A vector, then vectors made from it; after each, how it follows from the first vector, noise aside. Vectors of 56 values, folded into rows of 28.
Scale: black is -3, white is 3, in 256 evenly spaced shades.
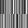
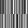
copied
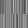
shrunk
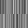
shrunk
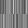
shrunk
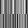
sign-scrambled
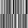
negated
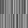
shrunk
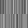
shrunk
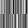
negated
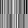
sign-scrambled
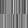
shrunk
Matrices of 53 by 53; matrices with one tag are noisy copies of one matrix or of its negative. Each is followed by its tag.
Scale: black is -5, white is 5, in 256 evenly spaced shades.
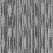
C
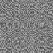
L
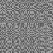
L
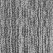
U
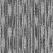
C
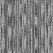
C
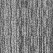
U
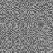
L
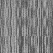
U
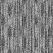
C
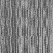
U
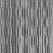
U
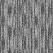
C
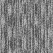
C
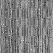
U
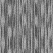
C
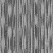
C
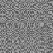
L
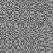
L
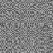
L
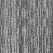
U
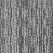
U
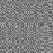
L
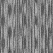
C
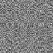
L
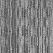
U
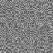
L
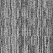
U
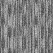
C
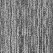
U
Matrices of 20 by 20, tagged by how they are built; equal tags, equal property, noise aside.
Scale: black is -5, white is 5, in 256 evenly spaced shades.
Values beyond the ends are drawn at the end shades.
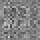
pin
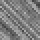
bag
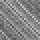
bag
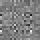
pin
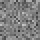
pin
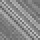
bag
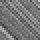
bag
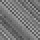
bag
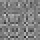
pin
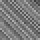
bag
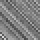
bag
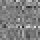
pin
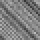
bag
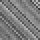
bag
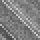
bag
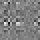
pin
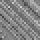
bag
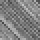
bag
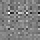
pin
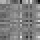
pin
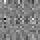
pin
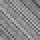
bag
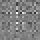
pin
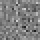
pin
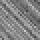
bag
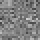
pin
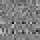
pin
